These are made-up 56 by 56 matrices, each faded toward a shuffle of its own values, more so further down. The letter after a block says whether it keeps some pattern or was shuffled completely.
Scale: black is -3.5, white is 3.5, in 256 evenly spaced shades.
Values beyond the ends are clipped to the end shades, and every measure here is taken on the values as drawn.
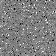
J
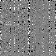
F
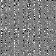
F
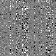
F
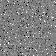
J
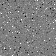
J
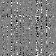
F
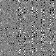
F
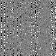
F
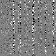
F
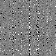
F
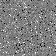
J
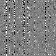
F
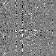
F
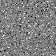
J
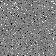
J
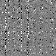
F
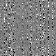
F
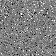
J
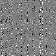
F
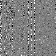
F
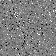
J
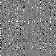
F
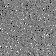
J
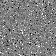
J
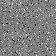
J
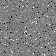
J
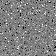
J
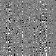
F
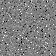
J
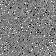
J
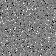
J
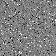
J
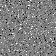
J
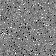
J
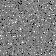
J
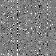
F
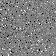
J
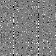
F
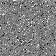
J
